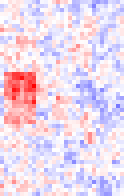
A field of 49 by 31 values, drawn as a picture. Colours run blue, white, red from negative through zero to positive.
The middle left is the ninth with the highest average. In the middle left lies a patch that is higher than the rest. Values change most from cell to cell in the middle left. The values are skewed, with a long tail toward high values. The texture is blotchy.
